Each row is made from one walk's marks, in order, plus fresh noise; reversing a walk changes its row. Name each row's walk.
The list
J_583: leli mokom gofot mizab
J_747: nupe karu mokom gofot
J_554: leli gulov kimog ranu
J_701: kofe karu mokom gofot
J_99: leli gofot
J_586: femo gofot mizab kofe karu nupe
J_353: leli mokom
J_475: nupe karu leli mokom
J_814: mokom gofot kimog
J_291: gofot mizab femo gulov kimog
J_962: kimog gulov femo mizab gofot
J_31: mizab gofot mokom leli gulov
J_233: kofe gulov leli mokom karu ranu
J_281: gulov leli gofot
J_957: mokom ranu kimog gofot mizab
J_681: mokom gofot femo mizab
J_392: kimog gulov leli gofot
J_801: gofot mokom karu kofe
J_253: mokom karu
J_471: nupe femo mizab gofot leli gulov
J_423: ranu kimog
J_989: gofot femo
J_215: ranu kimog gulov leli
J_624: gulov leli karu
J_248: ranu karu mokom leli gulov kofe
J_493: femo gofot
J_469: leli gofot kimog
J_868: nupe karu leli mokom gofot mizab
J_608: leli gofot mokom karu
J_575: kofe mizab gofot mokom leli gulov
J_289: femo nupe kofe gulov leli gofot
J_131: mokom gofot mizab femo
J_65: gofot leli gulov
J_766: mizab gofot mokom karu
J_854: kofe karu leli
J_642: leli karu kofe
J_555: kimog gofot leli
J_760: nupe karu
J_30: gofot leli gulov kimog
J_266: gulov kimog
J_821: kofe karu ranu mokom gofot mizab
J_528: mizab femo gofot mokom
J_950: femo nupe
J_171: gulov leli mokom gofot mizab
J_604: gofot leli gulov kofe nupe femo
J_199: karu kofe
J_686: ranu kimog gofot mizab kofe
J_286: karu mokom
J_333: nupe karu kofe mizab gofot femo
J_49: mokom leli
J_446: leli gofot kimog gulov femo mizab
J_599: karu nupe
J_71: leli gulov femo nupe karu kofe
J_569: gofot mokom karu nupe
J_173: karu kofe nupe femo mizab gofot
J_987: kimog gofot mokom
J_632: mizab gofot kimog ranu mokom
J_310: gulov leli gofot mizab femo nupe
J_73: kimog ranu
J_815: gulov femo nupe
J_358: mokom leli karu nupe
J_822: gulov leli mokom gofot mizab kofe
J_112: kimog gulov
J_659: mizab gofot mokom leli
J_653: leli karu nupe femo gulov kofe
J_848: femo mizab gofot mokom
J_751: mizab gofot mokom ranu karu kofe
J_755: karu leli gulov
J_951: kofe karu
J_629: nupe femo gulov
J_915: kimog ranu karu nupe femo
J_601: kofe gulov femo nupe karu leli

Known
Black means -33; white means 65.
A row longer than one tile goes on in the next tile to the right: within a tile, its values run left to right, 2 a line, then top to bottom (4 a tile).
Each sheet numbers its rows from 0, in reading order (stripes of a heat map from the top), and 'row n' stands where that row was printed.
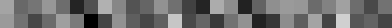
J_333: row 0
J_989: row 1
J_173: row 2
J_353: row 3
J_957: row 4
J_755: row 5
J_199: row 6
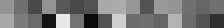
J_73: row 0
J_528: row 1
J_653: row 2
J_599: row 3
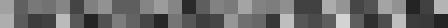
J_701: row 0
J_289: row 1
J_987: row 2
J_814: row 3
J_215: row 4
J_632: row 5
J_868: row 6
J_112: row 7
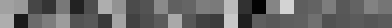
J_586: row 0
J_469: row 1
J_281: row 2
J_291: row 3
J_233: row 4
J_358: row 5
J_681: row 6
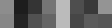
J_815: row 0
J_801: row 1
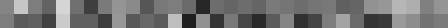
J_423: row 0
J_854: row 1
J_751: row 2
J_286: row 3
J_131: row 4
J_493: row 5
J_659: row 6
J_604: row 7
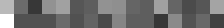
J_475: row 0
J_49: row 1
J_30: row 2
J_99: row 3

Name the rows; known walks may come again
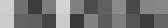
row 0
J_854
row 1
J_951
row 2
J_822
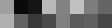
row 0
J_554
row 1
J_423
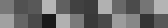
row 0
J_555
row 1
J_583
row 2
J_446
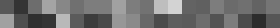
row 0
J_962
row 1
J_747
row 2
J_65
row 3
J_358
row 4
J_131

